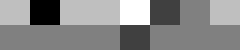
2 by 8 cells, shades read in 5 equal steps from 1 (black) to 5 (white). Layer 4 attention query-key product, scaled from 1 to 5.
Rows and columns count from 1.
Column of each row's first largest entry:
5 1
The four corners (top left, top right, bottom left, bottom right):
4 4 3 3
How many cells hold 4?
4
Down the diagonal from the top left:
4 3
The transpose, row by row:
4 3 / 1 3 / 4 3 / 4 3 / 5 2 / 2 3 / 3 3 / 4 3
